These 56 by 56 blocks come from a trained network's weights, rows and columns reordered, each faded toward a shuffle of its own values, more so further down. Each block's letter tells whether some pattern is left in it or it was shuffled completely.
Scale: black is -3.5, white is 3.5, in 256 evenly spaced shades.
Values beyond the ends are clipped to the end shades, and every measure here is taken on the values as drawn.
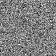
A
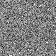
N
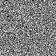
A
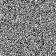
N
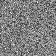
N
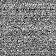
A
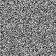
A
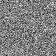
N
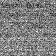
A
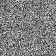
N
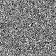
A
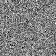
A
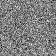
N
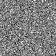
N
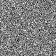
N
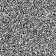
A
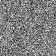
N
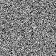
A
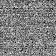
A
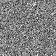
A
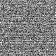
A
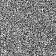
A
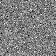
N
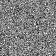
N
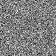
A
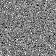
N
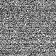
A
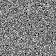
N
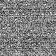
A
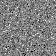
N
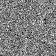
N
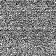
A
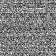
A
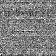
A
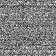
A
